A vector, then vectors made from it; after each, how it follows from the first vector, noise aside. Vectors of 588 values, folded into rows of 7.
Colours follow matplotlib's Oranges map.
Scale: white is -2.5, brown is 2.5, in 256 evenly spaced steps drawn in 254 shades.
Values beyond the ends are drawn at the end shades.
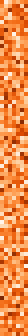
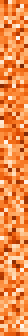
wrapped around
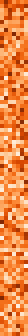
sign-scrambled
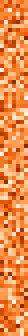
reversed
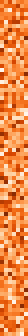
reversed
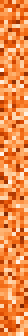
reversed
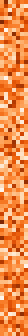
sign-scrambled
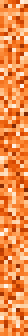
wrapped around
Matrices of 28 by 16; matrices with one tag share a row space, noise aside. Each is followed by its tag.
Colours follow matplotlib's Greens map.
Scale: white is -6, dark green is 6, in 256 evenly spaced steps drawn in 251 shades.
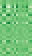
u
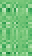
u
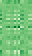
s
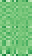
u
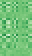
u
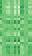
s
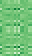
s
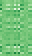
s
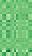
u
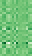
u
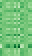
s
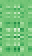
s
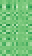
u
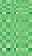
u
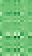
s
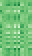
s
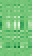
s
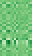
u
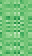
s
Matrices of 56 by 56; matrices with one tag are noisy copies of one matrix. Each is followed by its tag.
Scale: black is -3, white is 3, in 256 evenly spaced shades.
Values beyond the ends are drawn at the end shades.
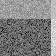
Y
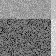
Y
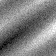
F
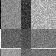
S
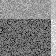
Y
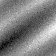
F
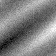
F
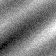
F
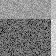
Y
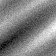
F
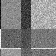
S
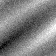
F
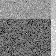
Y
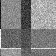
S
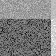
Y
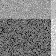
Y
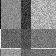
S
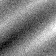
F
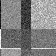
S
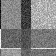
S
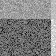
Y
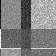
S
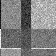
S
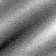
F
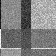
S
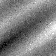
F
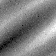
F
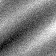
F
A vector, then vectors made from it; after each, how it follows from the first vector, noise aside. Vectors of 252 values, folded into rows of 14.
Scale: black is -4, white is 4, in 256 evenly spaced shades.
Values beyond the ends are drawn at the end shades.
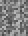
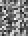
scaled up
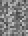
reversed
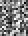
scaled up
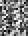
scaled up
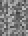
reversed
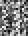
scaled up
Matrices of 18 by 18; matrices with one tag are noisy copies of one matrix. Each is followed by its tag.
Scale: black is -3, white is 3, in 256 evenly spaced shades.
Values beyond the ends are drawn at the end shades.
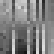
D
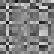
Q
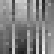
D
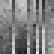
D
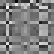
Q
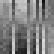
D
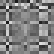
Q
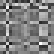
Q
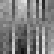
D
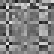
Q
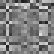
Q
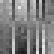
D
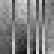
D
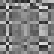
Q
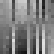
D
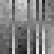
D
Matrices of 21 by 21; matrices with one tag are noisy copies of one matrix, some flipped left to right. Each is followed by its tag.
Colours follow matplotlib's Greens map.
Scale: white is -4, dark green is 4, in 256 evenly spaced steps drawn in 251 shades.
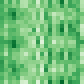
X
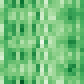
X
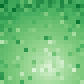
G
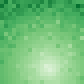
G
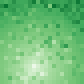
G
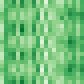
X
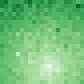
G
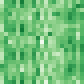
X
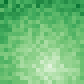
G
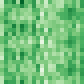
X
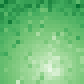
G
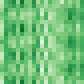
X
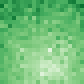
G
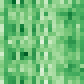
X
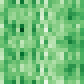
X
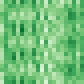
X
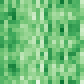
X
